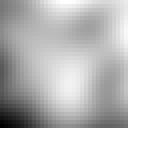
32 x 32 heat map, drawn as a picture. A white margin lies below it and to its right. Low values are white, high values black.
There are no lone odd cells. The bottom left is the ninth with the highest average. Values rise toward the bottom left. The centre is the smoothest part.
